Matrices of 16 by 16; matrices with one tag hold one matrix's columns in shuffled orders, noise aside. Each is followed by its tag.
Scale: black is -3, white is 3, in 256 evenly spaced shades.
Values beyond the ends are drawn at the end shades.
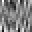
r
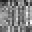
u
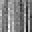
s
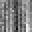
s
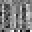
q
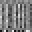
q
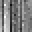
s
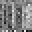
q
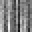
s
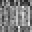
u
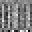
q
